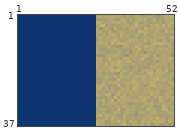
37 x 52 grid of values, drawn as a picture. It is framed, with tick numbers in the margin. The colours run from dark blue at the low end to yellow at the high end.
The table splits into one row of 2 panels. Panel 1,1: very low, flat. Panel 1,2: high, fine-grained, faint in contrast.
